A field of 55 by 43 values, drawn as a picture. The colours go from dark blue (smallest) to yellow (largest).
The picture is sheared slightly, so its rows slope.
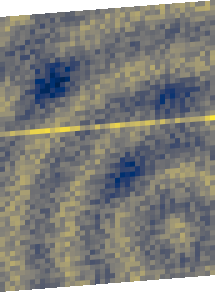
Dips: three. Odd lines: row 24. Average level on the scale: 50%. Rings: centred on the bottom right. Mirror symmetry: none.
